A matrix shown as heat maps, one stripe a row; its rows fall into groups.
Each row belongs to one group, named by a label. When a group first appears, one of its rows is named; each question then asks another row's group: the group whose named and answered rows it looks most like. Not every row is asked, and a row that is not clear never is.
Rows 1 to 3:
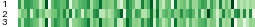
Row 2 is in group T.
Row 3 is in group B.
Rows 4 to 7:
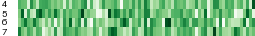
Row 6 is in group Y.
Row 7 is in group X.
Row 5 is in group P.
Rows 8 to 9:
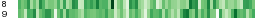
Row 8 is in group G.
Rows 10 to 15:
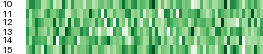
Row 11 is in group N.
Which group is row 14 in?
B
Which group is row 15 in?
P
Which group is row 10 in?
P
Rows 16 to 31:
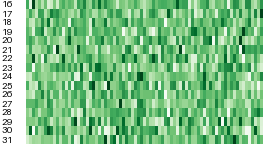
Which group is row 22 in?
P
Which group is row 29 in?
N
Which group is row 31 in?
G
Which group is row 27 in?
G
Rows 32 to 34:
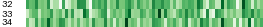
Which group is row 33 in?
T
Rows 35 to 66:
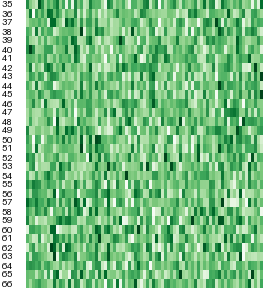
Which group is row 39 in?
X
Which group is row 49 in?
X
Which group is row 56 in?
B
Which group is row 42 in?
P
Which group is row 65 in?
N
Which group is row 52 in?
N
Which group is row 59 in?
X
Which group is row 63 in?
B
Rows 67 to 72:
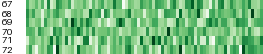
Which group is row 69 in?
X
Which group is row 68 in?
N
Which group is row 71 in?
T
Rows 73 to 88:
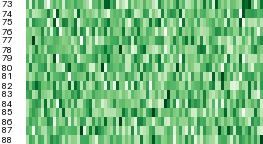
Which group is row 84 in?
N
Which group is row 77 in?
Y
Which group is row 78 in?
G
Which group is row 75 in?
B
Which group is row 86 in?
G
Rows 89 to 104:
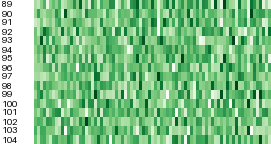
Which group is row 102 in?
Y
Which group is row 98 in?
Y
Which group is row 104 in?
N
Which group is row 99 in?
N
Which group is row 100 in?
N
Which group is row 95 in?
T
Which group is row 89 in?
T
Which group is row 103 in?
B
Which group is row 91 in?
T
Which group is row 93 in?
P
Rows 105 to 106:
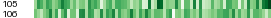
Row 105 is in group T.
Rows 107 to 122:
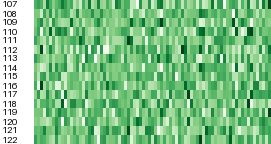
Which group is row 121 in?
G
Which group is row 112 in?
Y
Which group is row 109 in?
P
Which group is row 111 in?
X
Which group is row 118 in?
B
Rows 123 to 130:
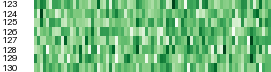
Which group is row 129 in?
X
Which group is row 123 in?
N
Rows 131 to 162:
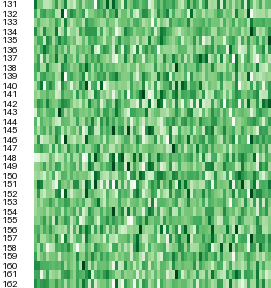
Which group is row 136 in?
G
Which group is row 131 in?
N
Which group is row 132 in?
B
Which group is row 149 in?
G
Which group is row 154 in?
G
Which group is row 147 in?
N
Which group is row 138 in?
Y
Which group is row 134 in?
X
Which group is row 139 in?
B
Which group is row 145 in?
G
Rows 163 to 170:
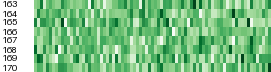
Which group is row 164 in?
P
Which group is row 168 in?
X
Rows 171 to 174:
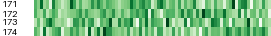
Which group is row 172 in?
T
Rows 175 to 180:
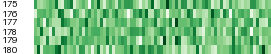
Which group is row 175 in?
X
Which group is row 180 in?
P
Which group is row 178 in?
P
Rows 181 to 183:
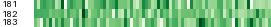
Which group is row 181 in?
B
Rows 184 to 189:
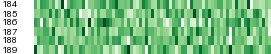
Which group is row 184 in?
B
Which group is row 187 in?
N
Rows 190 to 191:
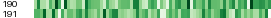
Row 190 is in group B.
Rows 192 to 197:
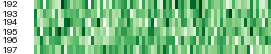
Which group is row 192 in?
Y
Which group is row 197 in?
B
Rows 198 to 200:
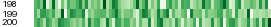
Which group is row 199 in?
B
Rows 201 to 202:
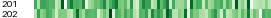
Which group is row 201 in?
B
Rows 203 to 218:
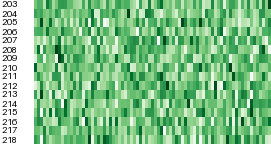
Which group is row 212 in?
T
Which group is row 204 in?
G
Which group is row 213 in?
P
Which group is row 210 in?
X
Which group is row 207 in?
T
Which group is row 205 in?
Y
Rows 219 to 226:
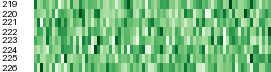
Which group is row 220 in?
X
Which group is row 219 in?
X
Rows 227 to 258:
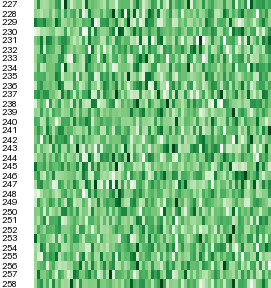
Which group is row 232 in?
Y
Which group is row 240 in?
Y
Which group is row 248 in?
G
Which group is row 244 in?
G
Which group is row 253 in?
X
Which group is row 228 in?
G
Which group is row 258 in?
P
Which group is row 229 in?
G
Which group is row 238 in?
T
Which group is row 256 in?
T
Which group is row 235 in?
G
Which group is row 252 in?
P
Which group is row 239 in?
P
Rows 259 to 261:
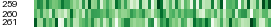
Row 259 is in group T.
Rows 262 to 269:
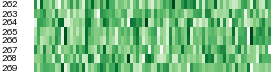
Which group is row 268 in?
G
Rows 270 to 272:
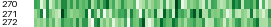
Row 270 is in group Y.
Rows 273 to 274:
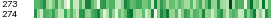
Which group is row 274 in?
X
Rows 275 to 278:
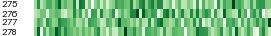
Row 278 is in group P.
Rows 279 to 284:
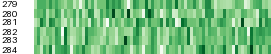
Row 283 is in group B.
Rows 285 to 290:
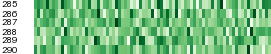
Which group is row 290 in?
B
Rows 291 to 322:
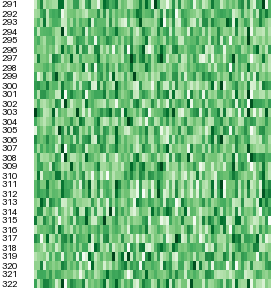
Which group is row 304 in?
X
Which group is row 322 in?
B
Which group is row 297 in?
P
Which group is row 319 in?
G
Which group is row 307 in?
B
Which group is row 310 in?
P
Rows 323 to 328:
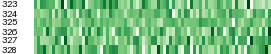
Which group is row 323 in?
B
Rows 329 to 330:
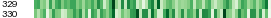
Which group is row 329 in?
G
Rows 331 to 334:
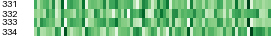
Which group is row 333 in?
B
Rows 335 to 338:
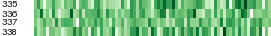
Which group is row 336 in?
P
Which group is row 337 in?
N
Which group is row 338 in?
T
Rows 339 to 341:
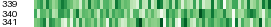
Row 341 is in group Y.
